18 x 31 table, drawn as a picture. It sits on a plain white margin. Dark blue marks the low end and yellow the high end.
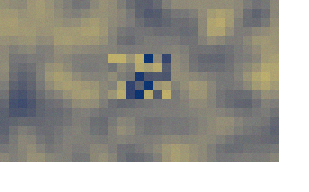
Odd patch: rougher, in the centre. Odd rows or columns: none. Roughest part: centre. Grain: blotchy.
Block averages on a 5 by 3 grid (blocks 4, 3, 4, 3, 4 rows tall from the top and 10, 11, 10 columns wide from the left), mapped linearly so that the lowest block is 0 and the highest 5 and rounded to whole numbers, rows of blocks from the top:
5 2 4 / 4 3 3 / 3 2 4 / 0 2 2 / 2 3 2
